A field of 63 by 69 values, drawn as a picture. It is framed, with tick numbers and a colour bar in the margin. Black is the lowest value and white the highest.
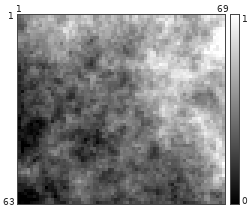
No regular stripes run through it. The ninth with the highest average is the top right. The texture is blotchy. Overall the values sit about 50% of the way up the scale. Values rise toward the top right.
